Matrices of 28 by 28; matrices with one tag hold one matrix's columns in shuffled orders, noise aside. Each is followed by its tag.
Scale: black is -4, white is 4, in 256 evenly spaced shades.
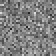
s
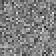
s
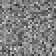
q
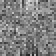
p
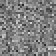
q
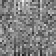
p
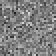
s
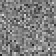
q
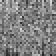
p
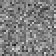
q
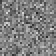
s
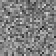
s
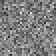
s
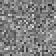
q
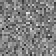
s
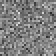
s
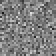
s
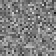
s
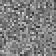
s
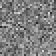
s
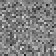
q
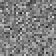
s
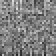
p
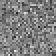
s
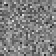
q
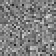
q
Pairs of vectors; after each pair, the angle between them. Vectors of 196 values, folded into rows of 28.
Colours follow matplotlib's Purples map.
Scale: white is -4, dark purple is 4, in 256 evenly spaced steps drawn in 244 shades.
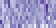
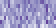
nearly parallel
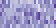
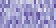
nearly parallel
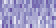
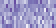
partly aligned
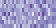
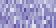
partly opposed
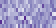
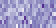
nearly parallel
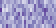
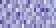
partly aligned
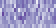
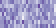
orthogonal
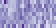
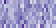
nearly parallel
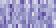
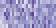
orthogonal
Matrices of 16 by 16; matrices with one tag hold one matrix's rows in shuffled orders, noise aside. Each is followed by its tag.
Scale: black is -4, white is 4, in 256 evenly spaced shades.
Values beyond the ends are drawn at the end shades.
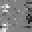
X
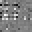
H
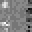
X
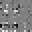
H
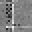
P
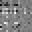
H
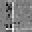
P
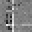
P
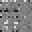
H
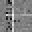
P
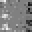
X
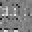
H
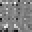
H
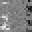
X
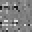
H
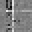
P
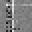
P
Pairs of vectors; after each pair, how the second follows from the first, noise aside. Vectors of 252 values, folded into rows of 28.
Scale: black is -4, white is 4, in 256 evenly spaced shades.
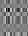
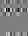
partly zeroed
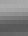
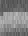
wrapped around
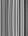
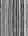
negated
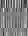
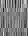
negated
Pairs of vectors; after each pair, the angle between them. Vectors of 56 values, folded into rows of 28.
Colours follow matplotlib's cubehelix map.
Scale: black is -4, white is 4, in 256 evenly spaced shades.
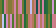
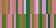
orthogonal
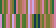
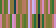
nearly parallel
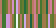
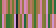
nearly opposite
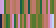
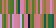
partly opposed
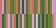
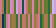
partly aligned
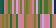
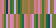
partly opposed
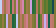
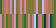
partly opposed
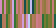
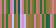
partly aligned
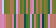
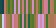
orthogonal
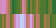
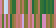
partly aligned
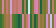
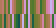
partly aligned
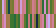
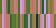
nearly parallel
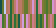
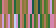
orthogonal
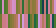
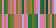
nearly parallel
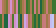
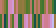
nearly parallel
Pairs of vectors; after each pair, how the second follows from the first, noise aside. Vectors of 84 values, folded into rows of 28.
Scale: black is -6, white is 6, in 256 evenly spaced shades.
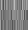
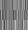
wrapped around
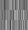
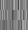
wrapped around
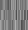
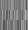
wrapped around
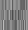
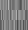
wrapped around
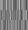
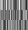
scaled up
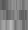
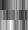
scaled up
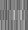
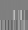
partly zeroed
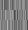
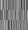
wrapped around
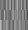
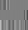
partly zeroed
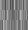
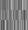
wrapped around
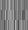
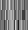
scaled up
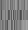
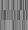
wrapped around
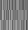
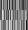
scaled up
